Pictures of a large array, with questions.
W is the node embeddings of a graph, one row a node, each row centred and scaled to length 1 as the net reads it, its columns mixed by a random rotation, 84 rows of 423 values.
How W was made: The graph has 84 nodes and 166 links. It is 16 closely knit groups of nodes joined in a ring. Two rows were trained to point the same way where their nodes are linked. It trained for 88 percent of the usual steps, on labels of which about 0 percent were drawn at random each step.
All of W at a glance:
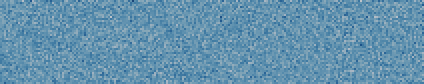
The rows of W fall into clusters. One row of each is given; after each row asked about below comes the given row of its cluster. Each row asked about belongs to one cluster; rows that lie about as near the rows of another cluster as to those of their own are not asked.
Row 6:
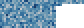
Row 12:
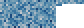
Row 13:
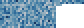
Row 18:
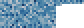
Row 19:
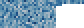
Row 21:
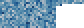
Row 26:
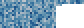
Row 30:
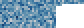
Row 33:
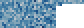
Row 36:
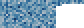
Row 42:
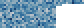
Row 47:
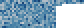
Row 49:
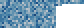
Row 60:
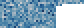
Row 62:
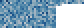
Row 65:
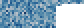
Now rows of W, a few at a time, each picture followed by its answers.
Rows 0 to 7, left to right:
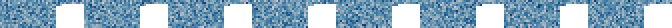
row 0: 36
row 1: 36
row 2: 60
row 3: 42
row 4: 12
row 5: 33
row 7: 62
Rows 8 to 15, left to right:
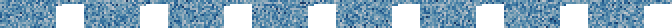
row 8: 49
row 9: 26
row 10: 49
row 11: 42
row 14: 33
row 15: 21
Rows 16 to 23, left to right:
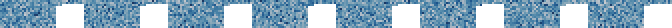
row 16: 42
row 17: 42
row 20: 42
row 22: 60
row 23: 18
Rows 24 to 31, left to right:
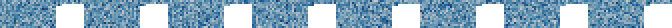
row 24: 36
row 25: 6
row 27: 19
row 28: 33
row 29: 47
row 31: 33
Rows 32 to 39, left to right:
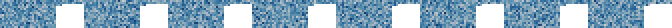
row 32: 21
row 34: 21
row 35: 30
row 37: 65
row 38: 26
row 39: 62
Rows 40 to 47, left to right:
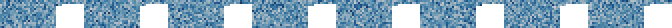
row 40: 49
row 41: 65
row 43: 47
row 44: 47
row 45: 33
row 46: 62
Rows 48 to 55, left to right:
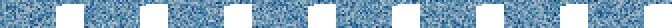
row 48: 26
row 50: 42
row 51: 47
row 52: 65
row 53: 13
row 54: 30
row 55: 62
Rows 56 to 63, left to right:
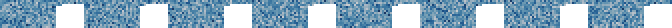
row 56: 12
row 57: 6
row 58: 30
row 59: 62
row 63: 49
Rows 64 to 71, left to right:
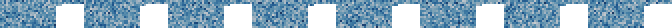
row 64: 13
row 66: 21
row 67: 36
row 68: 12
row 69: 60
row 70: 49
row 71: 65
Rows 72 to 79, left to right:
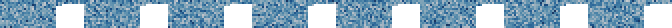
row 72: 47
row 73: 13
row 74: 13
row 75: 18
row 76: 13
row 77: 12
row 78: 60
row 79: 33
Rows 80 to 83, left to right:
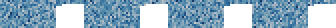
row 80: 19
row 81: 62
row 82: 19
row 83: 49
